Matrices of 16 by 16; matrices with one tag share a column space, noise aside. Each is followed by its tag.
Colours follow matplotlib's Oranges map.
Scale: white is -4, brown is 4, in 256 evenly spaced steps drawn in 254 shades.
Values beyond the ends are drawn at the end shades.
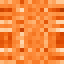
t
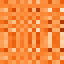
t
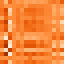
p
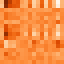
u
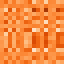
t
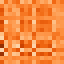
p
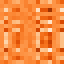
t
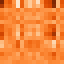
u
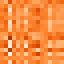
p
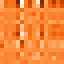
u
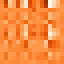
u
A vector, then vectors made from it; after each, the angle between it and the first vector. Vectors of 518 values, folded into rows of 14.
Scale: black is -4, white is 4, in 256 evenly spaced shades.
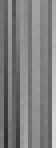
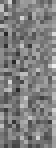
partly aligned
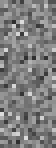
orthogonal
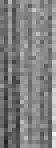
nearly parallel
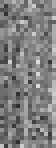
partly aligned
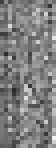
partly aligned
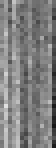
nearly opposite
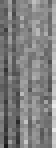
nearly parallel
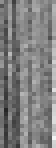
nearly parallel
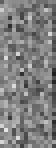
partly opposed
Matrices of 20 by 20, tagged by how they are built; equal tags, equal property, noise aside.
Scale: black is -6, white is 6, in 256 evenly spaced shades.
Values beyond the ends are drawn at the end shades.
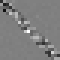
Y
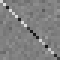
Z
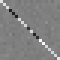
Z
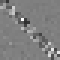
Y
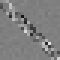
Y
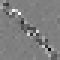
Y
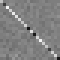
Z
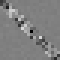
Y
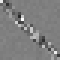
Y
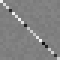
Z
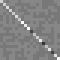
Z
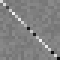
Z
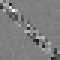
Y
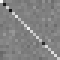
Z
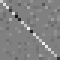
Z
